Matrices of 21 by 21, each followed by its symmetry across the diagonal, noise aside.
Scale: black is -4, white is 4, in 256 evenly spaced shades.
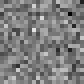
neither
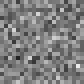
neither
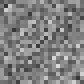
symmetric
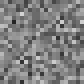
antisymmetric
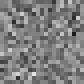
antisymmetric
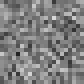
antisymmetric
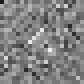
symmetric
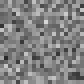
neither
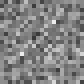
symmetric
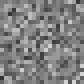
symmetric
